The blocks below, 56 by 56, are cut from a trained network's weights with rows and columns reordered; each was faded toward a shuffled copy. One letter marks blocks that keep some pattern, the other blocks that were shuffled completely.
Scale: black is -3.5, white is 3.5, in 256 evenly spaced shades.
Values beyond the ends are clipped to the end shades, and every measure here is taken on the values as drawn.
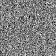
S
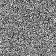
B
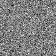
B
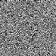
S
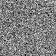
B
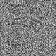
S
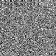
S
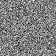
B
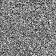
B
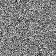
B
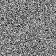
S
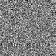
S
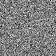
B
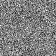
B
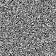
B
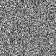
S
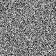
B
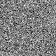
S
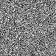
B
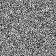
B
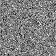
B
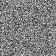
B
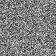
B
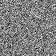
B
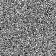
B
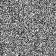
S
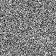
B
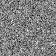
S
